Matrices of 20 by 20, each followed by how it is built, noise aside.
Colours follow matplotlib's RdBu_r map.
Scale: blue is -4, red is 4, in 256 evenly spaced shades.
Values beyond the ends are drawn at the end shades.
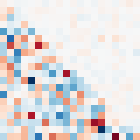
lower triangular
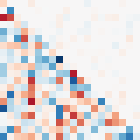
lower triangular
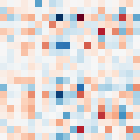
low rank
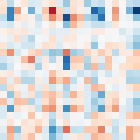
low rank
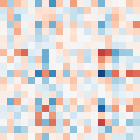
low rank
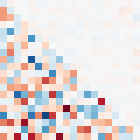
lower triangular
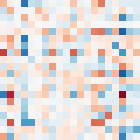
low rank
